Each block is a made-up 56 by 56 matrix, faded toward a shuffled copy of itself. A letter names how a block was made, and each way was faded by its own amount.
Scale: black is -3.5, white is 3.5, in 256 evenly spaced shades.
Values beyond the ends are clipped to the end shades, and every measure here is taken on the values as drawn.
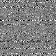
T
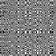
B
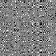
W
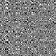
W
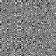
W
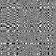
B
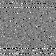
T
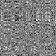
W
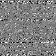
T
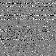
T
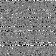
T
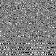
T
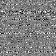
T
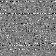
T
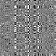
B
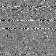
T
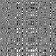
B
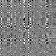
B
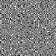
W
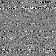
T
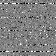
T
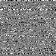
T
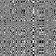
B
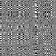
B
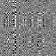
B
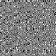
W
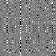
B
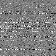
T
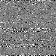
T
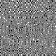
W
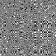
W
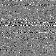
T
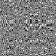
W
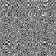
W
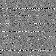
T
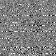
T
